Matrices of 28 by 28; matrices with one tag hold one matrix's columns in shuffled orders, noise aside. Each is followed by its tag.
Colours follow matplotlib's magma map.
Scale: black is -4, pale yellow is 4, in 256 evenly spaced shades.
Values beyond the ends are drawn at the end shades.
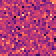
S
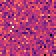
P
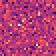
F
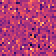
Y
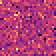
S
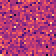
P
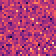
Y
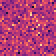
F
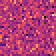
S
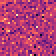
P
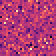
Y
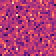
S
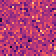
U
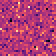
U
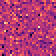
P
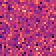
Y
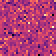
P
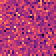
P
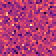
F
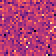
P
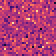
Y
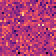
F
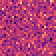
S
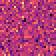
U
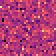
U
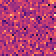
S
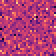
S
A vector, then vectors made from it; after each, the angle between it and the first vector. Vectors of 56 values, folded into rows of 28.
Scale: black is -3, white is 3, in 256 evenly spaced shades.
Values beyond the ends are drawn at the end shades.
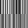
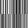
nearly parallel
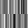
orthogonal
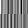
partly opposed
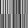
nearly parallel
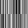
nearly parallel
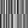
partly opposed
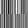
nearly opposite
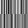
nearly opposite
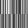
nearly parallel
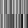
orthogonal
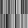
partly opposed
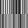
nearly parallel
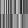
partly opposed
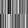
orthogonal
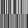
partly opposed
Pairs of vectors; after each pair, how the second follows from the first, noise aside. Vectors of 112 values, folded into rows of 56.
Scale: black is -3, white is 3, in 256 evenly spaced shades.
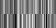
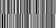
shuffled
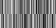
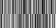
wrapped around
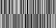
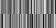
shuffled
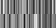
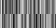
shuffled
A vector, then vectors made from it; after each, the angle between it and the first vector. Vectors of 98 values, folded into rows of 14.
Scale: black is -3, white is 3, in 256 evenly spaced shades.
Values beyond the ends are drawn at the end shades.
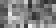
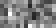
nearly parallel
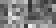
nearly parallel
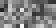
partly aligned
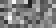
partly aligned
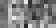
nearly parallel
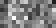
partly aligned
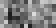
nearly opposite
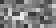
partly aligned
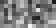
partly aligned
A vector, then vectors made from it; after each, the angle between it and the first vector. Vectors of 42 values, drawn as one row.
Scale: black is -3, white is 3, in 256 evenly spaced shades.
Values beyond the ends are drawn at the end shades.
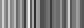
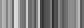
partly aligned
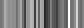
partly aligned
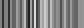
nearly opposite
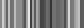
nearly parallel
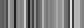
partly opposed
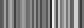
orthogonal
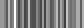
partly aligned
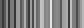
nearly opposite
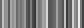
orthogonal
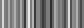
nearly parallel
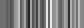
partly opposed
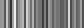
partly aligned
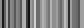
nearly opposite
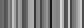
partly aligned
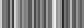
orthogonal
